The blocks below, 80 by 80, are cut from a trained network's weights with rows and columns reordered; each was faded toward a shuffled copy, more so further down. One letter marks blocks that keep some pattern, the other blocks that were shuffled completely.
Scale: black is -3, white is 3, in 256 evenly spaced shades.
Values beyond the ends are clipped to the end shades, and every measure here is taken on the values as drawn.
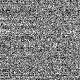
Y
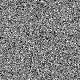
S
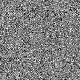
Y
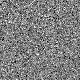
S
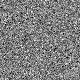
S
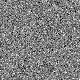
S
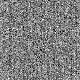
Y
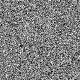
S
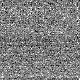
Y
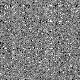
Y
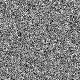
S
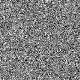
Y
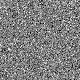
S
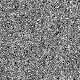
Y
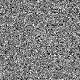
Y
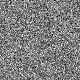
S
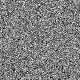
S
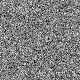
S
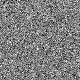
S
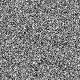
S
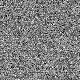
Y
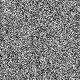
Y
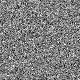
S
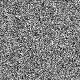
S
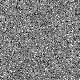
S
